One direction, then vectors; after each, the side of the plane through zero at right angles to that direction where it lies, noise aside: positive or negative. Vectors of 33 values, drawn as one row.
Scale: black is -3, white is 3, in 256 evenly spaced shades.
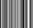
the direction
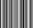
positive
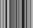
positive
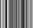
positive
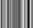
negative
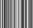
positive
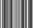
positive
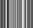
negative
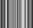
negative
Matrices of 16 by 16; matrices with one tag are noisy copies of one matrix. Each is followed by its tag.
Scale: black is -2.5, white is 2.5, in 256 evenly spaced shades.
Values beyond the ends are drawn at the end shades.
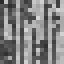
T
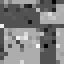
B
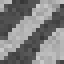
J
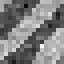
J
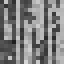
T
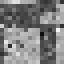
B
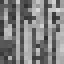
T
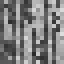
T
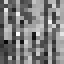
T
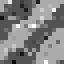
J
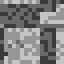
B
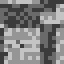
B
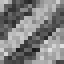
J
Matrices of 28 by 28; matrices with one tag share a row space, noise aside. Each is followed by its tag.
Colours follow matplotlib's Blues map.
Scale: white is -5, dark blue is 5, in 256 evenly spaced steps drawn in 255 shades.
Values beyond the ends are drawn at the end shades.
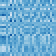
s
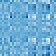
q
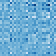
q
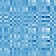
q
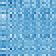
s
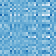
q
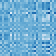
q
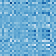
q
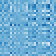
q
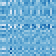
s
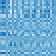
s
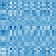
s
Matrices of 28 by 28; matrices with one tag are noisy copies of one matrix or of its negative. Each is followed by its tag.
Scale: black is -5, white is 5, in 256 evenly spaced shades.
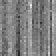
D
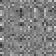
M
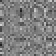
M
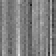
D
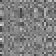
M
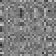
M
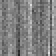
D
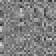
M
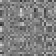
M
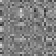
M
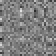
M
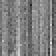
D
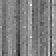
D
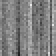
D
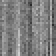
D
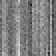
D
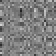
M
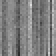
D
